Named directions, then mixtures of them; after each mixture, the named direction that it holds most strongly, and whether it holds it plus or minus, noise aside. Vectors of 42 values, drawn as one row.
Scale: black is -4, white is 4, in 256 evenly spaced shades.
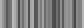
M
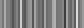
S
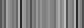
S, minus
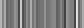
S, plus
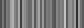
S, minus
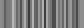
S, minus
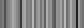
S, minus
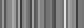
S, minus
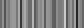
S, minus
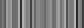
S, minus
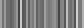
S, plus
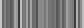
M, plus
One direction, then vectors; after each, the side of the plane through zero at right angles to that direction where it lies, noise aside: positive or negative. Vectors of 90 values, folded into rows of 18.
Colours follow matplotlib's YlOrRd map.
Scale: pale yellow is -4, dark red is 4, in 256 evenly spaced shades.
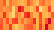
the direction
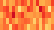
negative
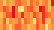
negative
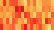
positive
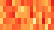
negative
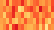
negative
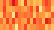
positive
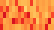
positive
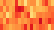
positive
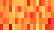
positive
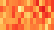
negative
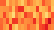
positive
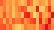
positive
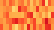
positive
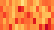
positive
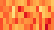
positive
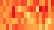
negative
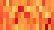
positive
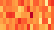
negative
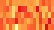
positive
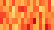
positive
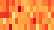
positive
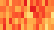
negative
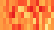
negative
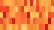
positive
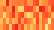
negative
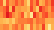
negative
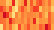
positive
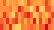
positive
